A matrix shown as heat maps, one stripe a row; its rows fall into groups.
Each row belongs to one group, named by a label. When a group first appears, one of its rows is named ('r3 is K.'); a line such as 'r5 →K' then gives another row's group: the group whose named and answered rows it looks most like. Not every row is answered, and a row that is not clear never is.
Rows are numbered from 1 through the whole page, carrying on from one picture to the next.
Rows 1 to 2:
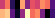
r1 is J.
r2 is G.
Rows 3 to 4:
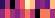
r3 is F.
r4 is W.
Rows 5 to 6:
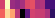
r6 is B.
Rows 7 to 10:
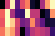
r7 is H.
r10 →B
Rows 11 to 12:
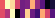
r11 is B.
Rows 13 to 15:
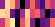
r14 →G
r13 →B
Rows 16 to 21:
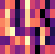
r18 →G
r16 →G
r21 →W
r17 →G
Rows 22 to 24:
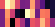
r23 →W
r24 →J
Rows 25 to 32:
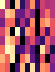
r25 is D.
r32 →J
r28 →D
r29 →B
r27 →W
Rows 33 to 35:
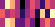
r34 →D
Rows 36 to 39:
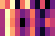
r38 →B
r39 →B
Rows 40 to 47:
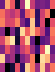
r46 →W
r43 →F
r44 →H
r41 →W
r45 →W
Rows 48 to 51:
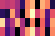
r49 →F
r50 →D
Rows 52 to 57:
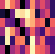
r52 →B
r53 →F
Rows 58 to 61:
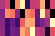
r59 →W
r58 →J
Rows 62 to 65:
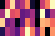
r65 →F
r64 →W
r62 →H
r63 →D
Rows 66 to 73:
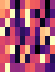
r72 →J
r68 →G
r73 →G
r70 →D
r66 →G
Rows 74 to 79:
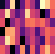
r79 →J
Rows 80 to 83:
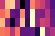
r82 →J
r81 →J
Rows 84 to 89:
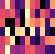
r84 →G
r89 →G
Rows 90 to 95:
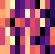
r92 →J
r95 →G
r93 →G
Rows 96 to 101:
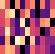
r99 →G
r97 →H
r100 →J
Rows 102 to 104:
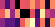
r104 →F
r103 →D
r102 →F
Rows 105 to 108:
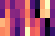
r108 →G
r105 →W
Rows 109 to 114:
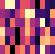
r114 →J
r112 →W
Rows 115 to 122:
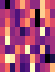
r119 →G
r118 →D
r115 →F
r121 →B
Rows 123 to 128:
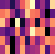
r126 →F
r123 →F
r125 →D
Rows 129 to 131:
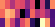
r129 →D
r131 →W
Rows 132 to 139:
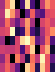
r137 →W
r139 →W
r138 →J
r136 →F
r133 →B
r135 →H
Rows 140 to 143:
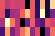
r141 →F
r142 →B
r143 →G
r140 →D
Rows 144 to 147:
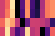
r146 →B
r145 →H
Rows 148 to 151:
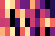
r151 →H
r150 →J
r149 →J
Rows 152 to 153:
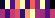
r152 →J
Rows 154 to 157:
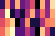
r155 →D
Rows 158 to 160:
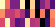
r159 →D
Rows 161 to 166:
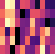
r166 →J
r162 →B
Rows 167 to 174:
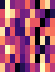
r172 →B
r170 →W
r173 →D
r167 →W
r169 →G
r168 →B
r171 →D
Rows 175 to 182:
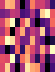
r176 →W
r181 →H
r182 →G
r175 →B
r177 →H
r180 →F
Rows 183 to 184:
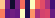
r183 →J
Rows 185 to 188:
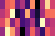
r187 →D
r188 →B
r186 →H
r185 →W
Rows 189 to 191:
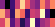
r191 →D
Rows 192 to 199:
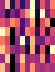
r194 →W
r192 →D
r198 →J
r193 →F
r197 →D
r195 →D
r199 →J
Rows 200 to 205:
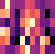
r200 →G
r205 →F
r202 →F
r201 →G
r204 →J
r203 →G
